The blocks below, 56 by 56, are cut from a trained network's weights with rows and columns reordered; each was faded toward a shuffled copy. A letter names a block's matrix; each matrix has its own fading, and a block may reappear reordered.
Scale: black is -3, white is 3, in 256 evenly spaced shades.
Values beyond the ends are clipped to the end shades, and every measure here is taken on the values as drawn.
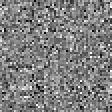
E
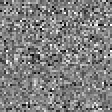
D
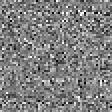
D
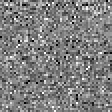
E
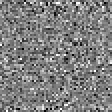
D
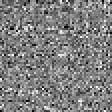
D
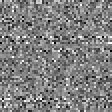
D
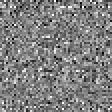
D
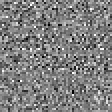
D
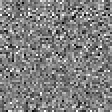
D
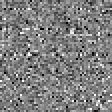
E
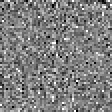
E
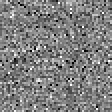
E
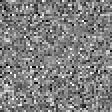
D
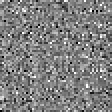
E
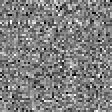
D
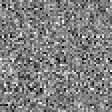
D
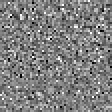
E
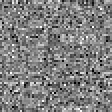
D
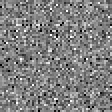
E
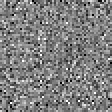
E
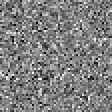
E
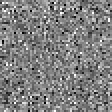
E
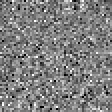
E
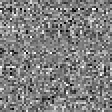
D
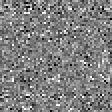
E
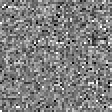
E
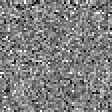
E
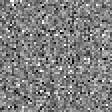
E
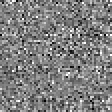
D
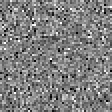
E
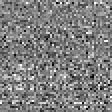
D
